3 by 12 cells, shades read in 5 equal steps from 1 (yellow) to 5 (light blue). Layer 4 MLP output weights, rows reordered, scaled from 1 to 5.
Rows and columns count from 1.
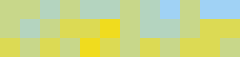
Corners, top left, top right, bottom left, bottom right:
3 5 2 3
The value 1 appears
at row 2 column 6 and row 3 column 5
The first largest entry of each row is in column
9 2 2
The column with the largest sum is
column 9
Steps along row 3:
up down up down up up down up down same up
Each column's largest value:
3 4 4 3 4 4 3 4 5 3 5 5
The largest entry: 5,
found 3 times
